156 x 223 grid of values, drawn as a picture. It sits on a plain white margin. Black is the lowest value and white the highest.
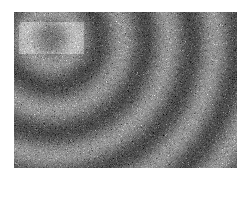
Odd patch: higher, in the top left. Rings: centred on the top left. Ninth with the highest average: top left. Mirror symmetry: none.
